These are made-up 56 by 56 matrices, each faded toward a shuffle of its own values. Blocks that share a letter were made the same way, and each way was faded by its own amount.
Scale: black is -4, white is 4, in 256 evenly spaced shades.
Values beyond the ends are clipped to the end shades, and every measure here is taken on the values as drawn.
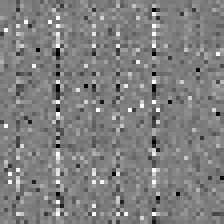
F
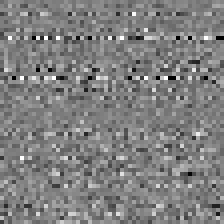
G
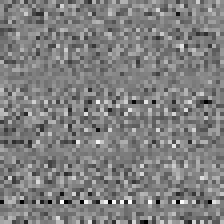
G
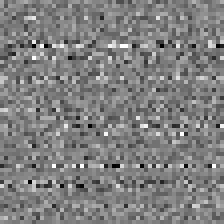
G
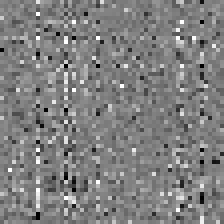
F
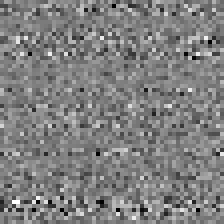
G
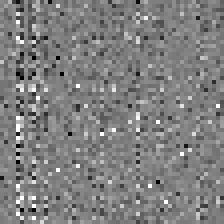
F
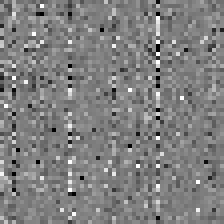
F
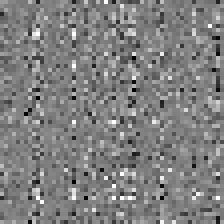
F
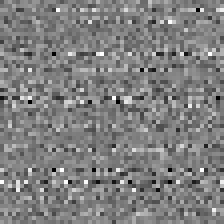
G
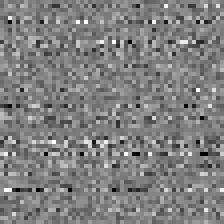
G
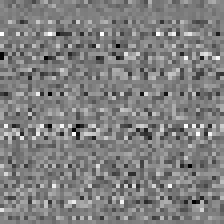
G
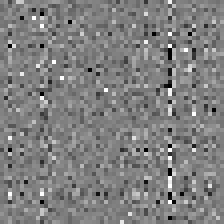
F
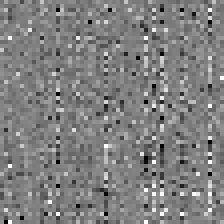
F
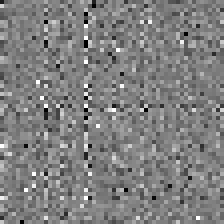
F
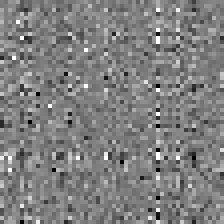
F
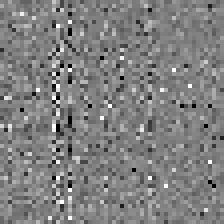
F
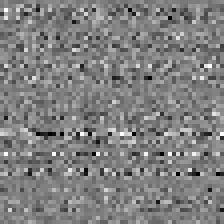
G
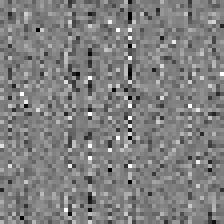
F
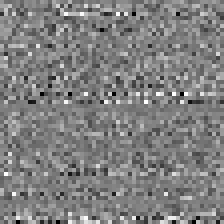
G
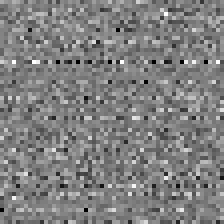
G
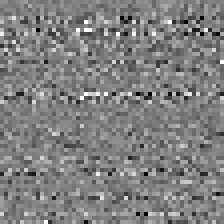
G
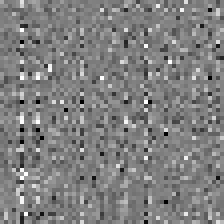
F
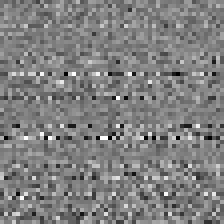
G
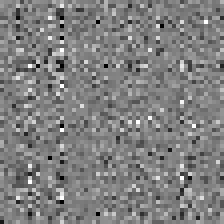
F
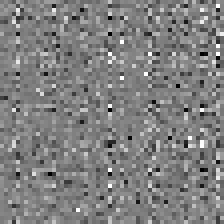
F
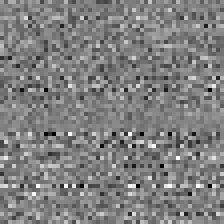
G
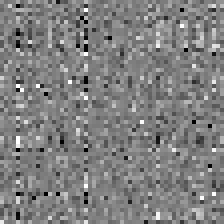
F
